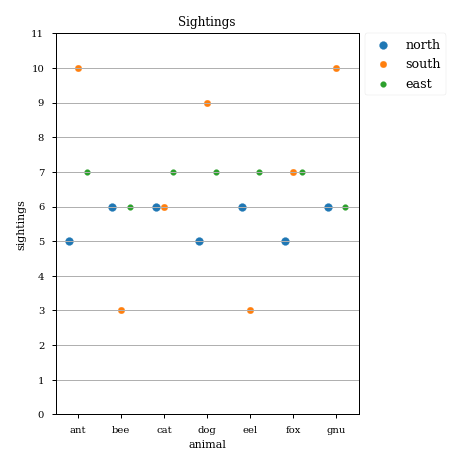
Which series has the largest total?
south
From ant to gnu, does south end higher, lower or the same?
the same
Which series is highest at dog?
south
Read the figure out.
Title: Sightings
x-axis: animal, ticks ant bee cat dog eel fox gnu
y-axis: sightings, ticks 0 1 2 3 4 5 6 7 8 9 10 11
Legend: north, south, east
Values:
north: 5 6 6 5 6 5 6
south: 10 3 6 9 3 7 10
east: 7 6 7 7 7 7 6
